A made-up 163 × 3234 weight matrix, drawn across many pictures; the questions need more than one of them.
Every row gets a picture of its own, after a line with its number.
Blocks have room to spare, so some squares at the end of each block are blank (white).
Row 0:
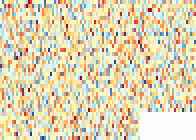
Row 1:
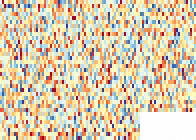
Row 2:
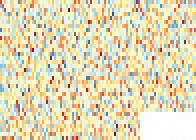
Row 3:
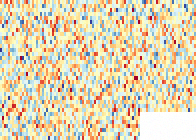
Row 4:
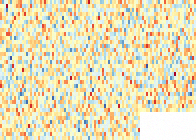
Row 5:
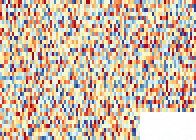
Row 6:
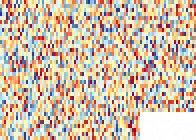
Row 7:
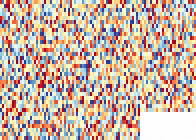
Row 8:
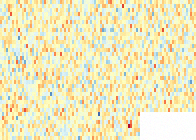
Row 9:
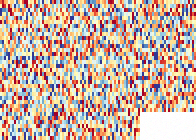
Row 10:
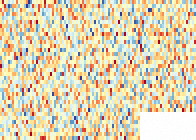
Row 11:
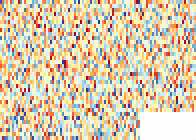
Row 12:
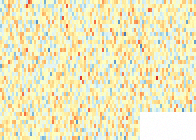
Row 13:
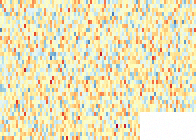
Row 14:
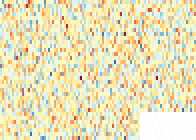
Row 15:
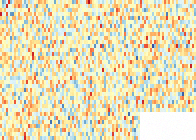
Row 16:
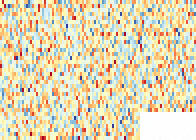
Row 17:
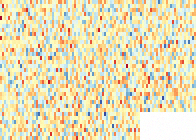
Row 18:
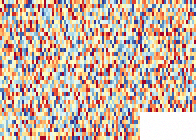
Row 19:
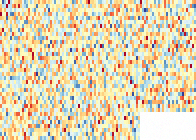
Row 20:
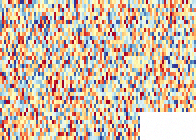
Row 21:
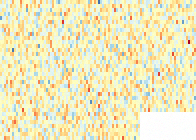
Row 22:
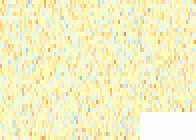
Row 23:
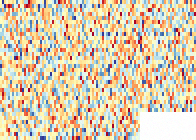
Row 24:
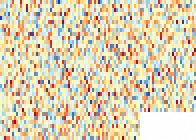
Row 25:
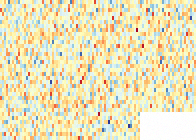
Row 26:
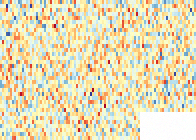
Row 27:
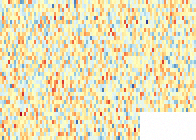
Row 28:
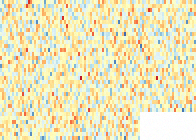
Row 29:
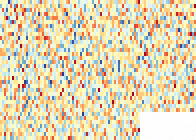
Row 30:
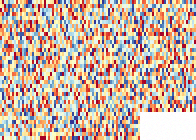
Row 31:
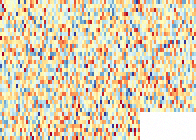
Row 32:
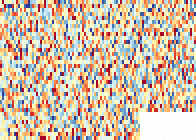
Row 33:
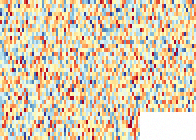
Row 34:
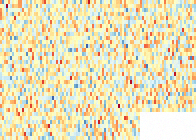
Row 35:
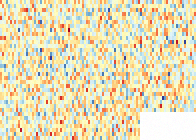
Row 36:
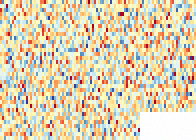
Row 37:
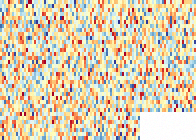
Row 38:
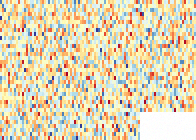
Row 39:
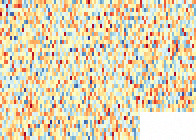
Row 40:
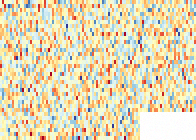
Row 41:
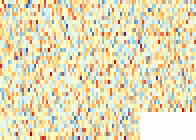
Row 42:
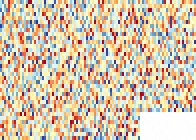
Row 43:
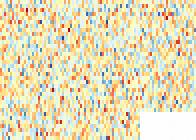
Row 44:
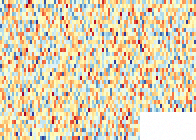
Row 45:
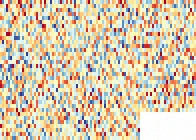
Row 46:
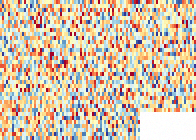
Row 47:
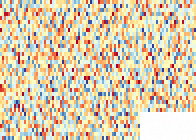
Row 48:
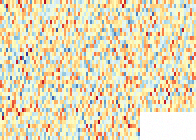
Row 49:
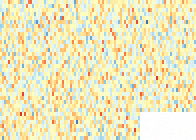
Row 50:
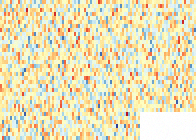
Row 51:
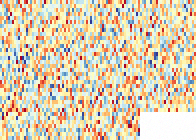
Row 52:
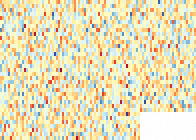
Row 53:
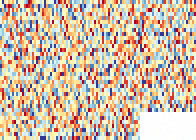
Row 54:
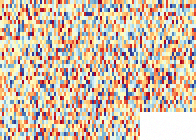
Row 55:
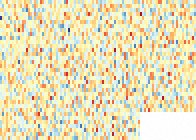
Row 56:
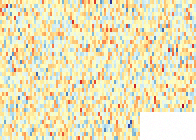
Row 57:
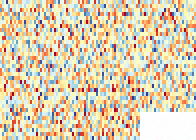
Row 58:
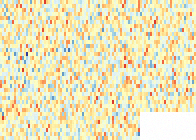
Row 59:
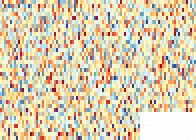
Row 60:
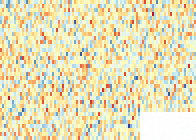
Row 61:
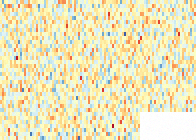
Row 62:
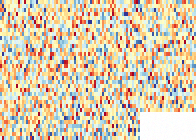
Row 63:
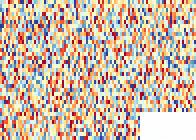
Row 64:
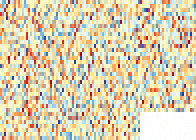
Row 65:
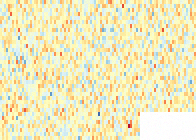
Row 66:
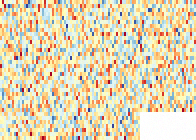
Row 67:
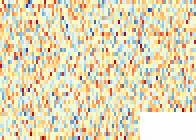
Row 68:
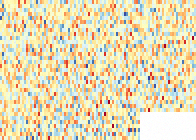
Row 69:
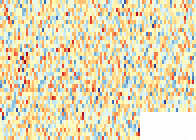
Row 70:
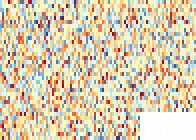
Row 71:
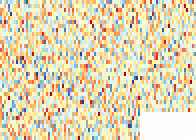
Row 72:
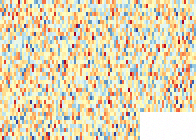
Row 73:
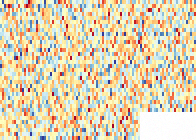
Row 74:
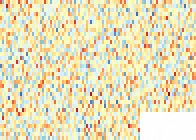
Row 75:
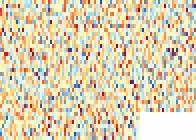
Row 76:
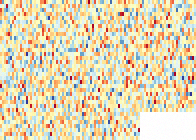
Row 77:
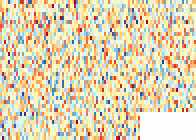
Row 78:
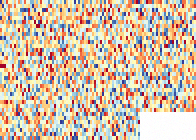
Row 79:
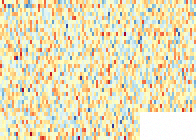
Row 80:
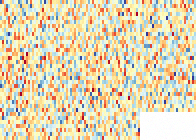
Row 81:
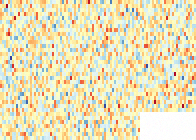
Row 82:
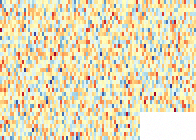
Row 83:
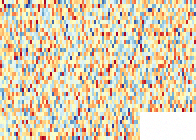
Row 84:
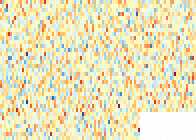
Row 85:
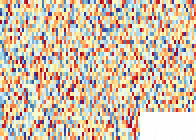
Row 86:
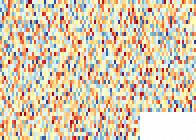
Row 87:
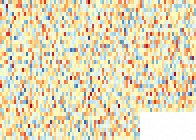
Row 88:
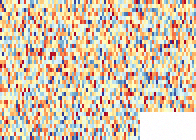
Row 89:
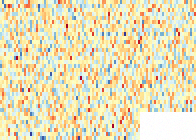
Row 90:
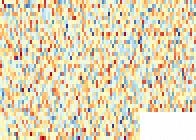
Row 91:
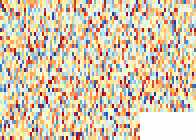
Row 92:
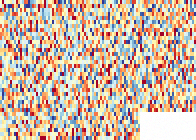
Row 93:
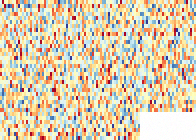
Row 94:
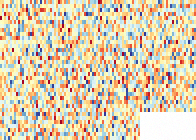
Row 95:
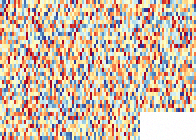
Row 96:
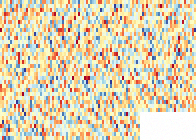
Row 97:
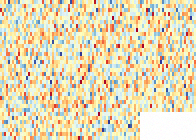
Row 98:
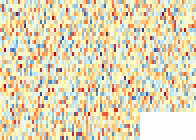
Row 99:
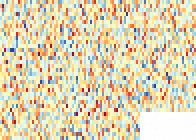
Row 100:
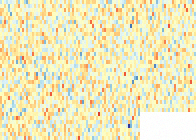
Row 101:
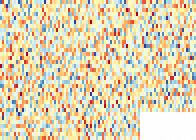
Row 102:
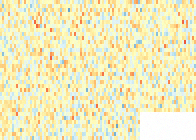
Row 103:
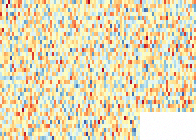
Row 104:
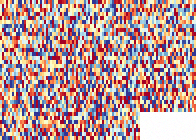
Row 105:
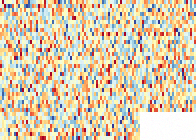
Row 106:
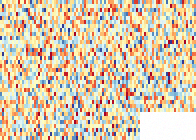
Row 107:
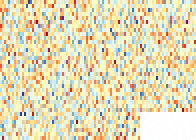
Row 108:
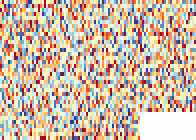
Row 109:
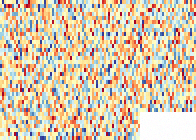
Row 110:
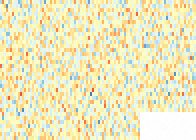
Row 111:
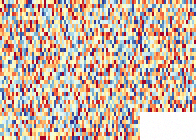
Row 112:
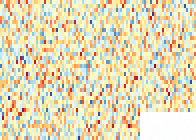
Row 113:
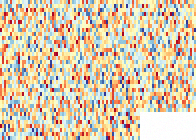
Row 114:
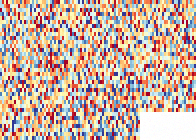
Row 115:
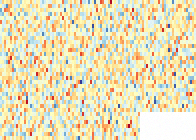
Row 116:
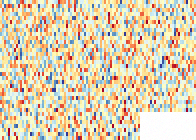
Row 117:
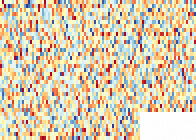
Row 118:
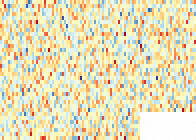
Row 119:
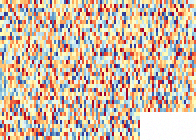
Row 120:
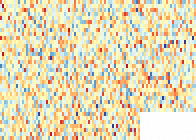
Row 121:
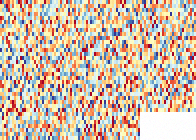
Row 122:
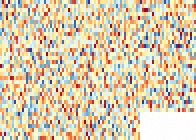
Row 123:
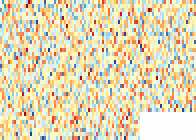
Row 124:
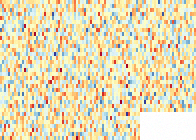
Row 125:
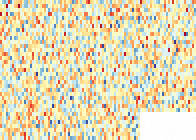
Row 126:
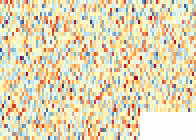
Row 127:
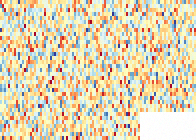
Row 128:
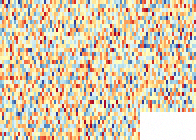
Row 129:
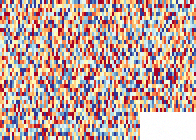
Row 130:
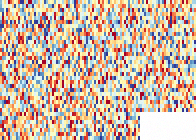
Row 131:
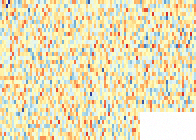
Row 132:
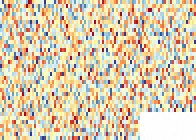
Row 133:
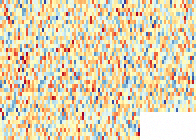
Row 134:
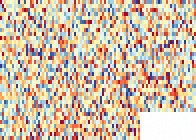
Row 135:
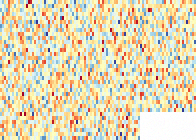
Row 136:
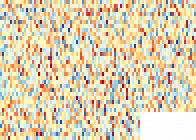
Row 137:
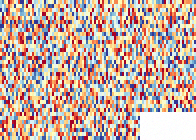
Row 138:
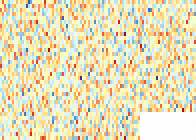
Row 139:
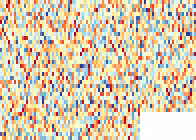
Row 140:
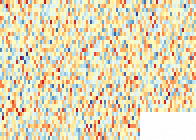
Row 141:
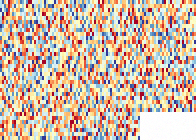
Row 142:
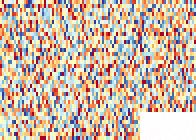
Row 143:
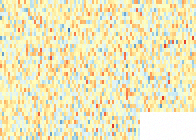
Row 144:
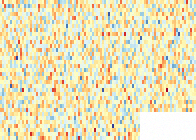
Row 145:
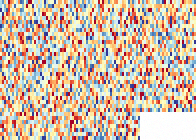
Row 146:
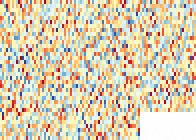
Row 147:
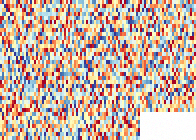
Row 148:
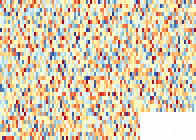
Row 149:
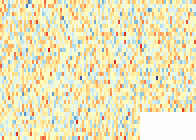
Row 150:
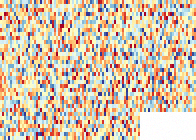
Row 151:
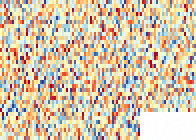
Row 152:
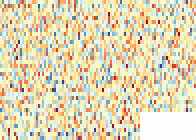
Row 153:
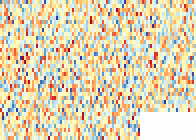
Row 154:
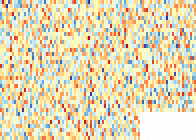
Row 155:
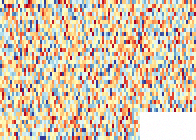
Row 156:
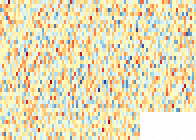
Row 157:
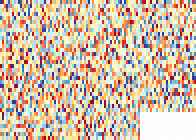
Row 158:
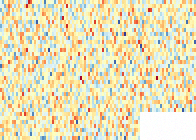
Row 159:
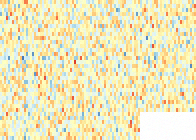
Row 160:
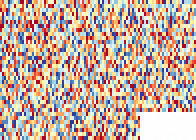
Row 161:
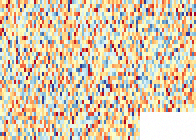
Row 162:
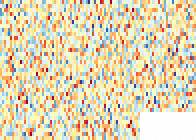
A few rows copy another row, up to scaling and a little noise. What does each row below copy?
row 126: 3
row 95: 64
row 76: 36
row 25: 97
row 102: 46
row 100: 71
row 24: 21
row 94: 54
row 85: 33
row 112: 7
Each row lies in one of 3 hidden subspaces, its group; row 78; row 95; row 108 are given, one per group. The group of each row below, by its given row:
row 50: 78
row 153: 95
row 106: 78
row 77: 108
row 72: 78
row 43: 78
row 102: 78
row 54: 78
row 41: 108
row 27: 108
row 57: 78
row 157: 95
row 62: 78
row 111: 108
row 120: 78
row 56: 95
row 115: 95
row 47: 78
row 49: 108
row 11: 78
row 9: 95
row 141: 108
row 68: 78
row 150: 78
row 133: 95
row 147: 95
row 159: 95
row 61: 108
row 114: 78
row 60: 95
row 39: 95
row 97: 95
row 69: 95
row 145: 108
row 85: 95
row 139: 95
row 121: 95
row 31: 78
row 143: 78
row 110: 95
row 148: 78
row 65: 95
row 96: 78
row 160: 108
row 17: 78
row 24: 78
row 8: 95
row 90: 108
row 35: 78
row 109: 108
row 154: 95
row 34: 95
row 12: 108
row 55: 78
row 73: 108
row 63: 108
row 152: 108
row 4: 95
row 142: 108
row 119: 78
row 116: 108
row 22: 108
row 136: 78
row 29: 95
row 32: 108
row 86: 108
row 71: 95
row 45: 95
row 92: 108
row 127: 78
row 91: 78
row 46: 78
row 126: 95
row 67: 108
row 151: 95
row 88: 78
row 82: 78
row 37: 108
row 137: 108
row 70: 108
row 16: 108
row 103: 95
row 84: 95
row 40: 108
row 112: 95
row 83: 108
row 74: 95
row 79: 108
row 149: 108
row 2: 78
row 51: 95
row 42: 108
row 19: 95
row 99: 78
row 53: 108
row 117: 108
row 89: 108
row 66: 108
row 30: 108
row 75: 95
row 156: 95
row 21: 78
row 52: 78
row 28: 108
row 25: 95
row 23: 108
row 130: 108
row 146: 95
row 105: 108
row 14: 108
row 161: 95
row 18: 108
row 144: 108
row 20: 108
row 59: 108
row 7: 95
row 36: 95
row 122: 95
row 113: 78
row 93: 108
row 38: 78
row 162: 95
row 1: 108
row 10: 108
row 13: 78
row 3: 95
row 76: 95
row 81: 95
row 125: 95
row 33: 95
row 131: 95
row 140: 95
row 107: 108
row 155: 108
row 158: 108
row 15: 95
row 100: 95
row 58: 95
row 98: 78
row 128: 95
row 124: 78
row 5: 95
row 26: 95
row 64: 95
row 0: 108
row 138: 108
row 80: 95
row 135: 108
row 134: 78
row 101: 95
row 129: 78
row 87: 95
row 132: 108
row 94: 78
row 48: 95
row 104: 78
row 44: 108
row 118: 108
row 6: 95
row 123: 108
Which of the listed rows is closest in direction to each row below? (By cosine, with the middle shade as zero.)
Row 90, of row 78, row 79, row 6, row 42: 79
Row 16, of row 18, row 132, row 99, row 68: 18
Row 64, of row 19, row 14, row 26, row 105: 19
